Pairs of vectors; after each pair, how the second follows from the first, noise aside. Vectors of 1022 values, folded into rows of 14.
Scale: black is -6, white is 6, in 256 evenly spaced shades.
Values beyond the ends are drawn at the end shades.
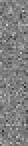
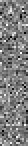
scaled up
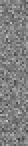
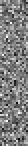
scaled up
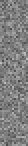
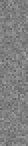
shrunk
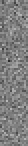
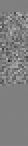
partly zeroed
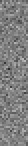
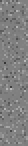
partly zeroed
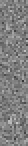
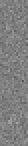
shrunk
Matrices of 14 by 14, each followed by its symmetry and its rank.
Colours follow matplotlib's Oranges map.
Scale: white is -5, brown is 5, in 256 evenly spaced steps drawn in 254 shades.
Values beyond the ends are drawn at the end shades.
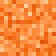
neither, full rank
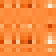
neither, rank one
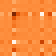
symmetric, rank one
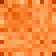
symmetric, rank three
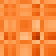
symmetric, rank one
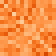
symmetric, full rank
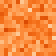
neither, full rank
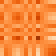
symmetric, rank one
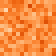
neither, full rank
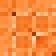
symmetric, rank three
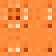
symmetric, rank one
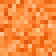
neither, full rank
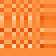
neither, rank one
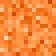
neither, full rank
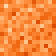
symmetric, full rank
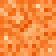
symmetric, full rank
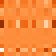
neither, rank one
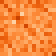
symmetric, full rank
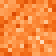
symmetric, full rank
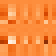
neither, rank one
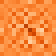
symmetric, rank three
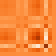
symmetric, rank one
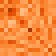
symmetric, rank three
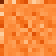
symmetric, rank three
